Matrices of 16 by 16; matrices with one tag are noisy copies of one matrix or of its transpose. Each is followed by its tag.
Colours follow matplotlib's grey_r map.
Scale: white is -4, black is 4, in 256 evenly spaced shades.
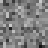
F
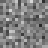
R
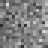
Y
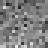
Y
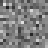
R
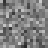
F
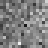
Y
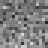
Y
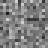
R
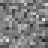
F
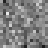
F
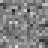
F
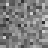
Y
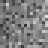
Y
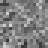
F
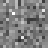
R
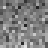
Y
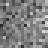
Y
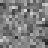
F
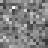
F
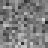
Y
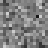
F
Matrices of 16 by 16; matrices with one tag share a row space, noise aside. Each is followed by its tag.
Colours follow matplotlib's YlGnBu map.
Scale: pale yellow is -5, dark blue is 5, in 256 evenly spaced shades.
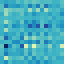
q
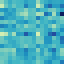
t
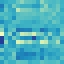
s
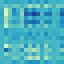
q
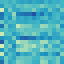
s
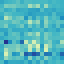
q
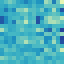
t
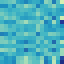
t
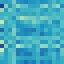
s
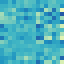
t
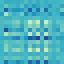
q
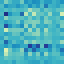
q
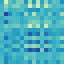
q
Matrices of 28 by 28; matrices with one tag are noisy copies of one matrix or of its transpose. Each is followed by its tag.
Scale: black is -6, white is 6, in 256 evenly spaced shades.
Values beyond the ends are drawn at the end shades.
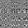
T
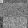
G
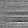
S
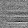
S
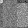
G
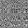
T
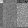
G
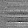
S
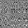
T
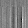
S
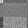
G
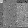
G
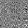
T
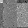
G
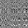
T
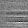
S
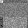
G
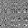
T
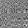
T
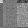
G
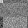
G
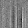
S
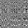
T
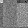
G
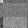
G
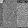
G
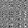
T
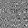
T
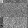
G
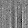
S
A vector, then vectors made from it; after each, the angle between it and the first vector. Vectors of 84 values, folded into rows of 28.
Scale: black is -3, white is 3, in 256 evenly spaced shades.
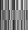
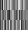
partly aligned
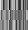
nearly opposite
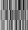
nearly opposite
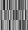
partly opposed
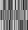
partly opposed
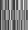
nearly parallel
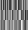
partly opposed
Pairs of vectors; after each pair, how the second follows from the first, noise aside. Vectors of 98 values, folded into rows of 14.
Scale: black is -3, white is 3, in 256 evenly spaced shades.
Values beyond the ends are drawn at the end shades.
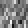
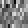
reversed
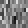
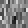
copied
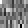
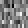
shuffled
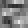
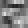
copied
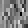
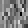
copied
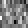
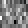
copied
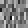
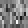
shuffled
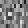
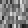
shuffled
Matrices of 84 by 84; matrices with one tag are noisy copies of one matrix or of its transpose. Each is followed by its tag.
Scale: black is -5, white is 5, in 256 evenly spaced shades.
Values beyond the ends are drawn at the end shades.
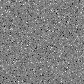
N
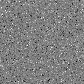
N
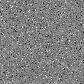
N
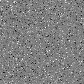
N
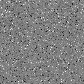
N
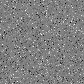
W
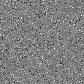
W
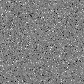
N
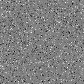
N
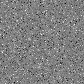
W
